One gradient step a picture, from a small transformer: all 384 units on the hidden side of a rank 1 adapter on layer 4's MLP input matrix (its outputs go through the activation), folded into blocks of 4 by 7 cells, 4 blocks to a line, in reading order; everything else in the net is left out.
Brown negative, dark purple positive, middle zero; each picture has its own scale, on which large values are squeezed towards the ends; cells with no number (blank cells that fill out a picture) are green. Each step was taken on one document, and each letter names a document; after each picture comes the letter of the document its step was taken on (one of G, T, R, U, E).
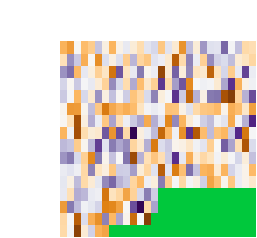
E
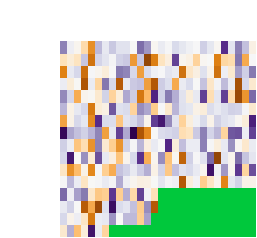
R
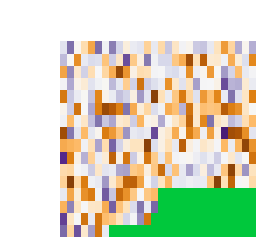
E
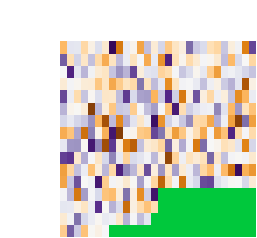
R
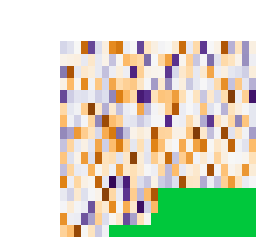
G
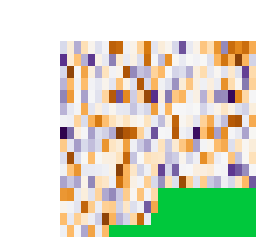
R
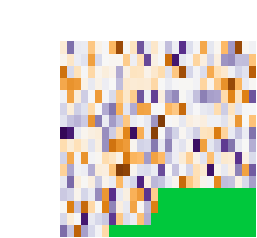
R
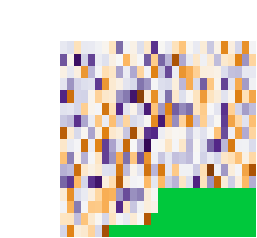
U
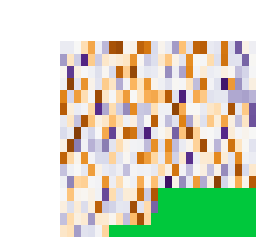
R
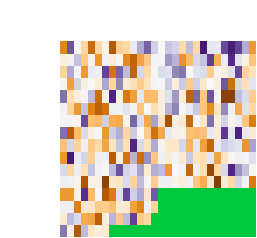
E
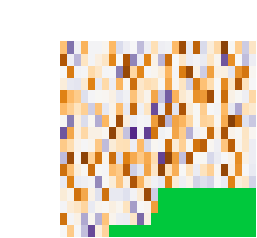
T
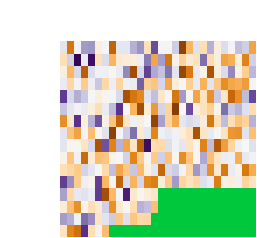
U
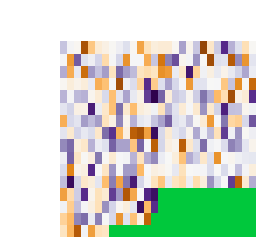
G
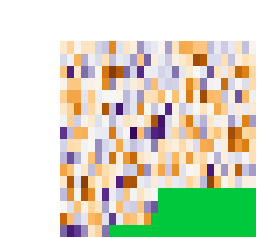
E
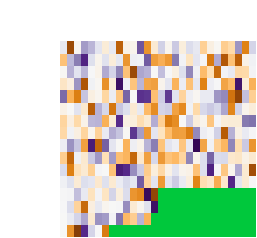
R
